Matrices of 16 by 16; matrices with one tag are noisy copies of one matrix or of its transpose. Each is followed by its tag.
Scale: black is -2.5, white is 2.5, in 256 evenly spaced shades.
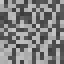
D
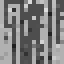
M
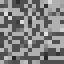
D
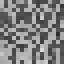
D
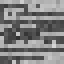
M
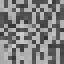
D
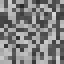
D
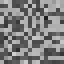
D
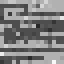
M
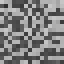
D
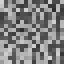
D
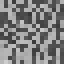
D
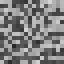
D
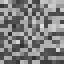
D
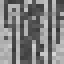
M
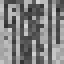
M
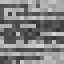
M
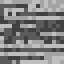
M
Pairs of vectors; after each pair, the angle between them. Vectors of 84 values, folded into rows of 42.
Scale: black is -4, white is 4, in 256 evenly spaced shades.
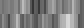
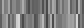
partly aligned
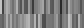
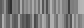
partly opposed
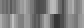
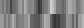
nearly parallel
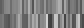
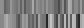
nearly opposite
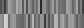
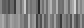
orthogonal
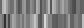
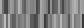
nearly opposite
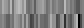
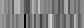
partly aligned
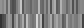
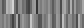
orthogonal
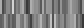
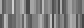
nearly parallel
